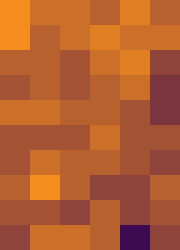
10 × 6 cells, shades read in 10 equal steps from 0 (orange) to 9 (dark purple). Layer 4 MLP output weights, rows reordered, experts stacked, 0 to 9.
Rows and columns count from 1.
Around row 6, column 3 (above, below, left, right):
3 3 4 2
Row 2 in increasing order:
0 1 2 2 2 3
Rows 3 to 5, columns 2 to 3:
3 4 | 3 4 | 2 3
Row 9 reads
4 4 5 3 5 4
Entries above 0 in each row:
5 5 6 6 6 6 6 5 6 6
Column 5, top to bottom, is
1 2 1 2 4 4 4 5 5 9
